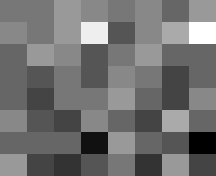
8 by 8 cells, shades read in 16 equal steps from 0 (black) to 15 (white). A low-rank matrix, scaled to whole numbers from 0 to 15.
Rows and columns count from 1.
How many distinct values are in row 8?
5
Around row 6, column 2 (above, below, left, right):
4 6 8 4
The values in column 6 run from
3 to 9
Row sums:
61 76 56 48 51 51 39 44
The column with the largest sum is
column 5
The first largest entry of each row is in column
3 8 2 5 5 7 5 1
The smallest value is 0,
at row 7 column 8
